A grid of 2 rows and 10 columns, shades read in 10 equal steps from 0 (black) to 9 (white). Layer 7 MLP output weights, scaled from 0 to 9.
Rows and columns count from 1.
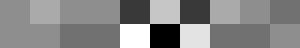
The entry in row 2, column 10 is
5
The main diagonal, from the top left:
5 5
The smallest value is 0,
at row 2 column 6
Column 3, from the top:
5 4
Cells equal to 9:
1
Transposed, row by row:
5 5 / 6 5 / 5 4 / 5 4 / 2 9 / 7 0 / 2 8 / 6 4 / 5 4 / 4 5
